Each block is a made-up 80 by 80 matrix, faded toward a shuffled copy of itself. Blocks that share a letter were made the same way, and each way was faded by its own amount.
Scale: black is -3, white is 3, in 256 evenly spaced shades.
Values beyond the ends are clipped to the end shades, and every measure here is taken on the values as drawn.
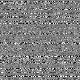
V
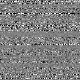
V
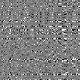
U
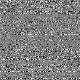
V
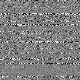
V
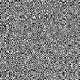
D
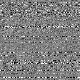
V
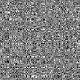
D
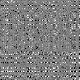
U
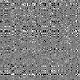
U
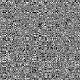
D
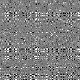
U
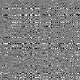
U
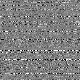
V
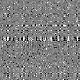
U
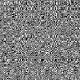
D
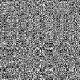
D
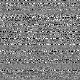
V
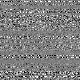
V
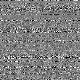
V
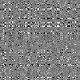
U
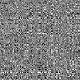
D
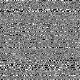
V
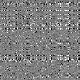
U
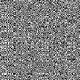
D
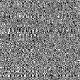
D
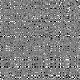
U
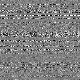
V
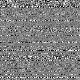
V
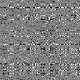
U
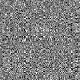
D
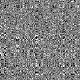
D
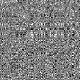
D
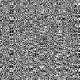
D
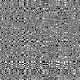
U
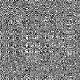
D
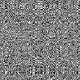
D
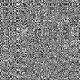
D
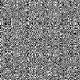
D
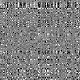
U
